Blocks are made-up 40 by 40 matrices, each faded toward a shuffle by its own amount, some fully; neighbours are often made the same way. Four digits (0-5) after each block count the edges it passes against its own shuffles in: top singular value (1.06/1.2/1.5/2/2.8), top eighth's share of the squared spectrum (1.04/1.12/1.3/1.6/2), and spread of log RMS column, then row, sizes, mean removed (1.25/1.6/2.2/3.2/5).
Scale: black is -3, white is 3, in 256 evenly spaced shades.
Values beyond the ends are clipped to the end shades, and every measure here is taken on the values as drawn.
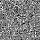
2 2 0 0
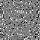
3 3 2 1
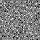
3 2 0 0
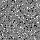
1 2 0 0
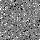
0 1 0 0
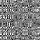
4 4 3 3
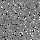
0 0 0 0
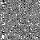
3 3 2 1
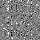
3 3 2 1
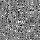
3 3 1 1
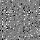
3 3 2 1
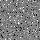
0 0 0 0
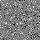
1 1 0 0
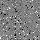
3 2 0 0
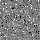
0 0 0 0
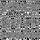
3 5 1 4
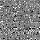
2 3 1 2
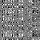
4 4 3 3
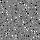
2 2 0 0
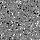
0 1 0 0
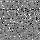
1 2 0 2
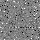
1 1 0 0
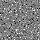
0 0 0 0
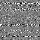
2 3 0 3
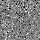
0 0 0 0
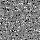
0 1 0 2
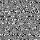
1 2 0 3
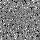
0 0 0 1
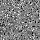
0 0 0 0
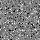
1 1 0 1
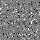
2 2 1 0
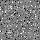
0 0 0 0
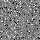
0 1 0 1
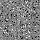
1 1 1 0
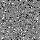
2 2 0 1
